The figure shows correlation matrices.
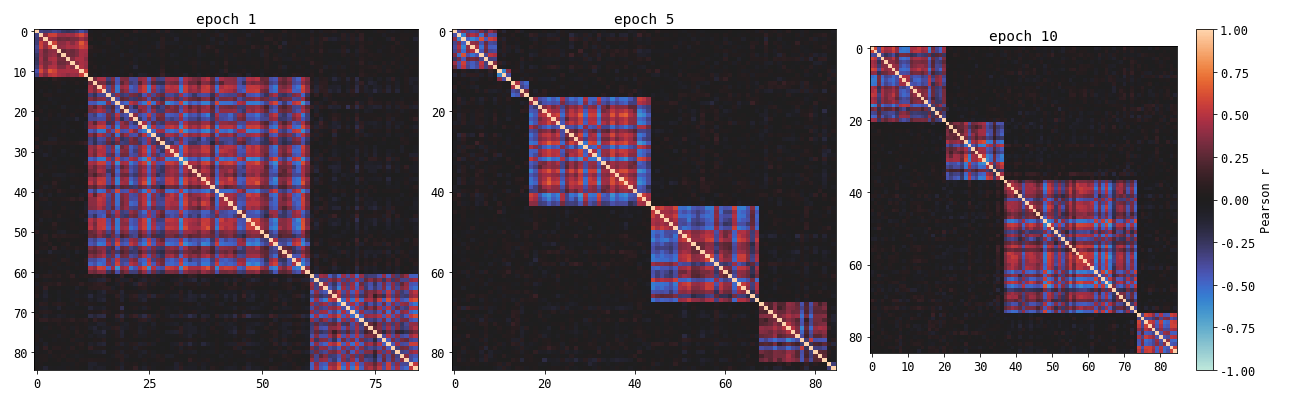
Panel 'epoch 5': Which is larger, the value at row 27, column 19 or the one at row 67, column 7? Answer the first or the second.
the first
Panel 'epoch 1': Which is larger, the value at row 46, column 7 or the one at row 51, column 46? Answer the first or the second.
the first
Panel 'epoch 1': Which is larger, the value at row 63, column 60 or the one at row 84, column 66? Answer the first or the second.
the second
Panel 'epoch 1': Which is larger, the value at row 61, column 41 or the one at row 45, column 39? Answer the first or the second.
the first
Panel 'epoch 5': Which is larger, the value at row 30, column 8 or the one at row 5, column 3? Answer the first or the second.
the second
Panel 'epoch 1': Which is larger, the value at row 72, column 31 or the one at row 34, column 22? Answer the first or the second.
the first
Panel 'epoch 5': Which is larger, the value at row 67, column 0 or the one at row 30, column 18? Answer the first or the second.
the first
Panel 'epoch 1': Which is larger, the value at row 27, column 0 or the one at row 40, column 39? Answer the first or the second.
the first
